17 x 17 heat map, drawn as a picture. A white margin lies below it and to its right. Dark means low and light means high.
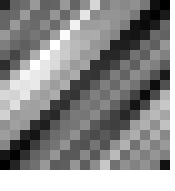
Streaks slant up to the right. The ninth with the lowest average is the top right. Neither half mirrors the other. The ninth with the highest average is the middle left.
